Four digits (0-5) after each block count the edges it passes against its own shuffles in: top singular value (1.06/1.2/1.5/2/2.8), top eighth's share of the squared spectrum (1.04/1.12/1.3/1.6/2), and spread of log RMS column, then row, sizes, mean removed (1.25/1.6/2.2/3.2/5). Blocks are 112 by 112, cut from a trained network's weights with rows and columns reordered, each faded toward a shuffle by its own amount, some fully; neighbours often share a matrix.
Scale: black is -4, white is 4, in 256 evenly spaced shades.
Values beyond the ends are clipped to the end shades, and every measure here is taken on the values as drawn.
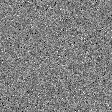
0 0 0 0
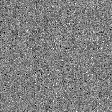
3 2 1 1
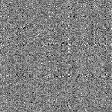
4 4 2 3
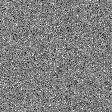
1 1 0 0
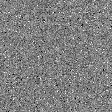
2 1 0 1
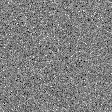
0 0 0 0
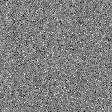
1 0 0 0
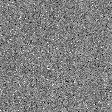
1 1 0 0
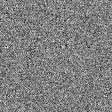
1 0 0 0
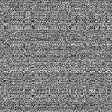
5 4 2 3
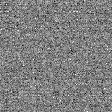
3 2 0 1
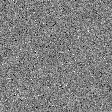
0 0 0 0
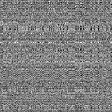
5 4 2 3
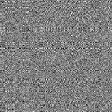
5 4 2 3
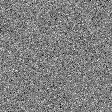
1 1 0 0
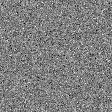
1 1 0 0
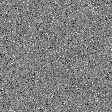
0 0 0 0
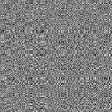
5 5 3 4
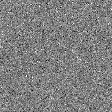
3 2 0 1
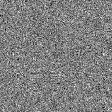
3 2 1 0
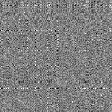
4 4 2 3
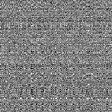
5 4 2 3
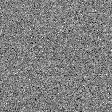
2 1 0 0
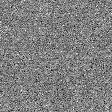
2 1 0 0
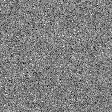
1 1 0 0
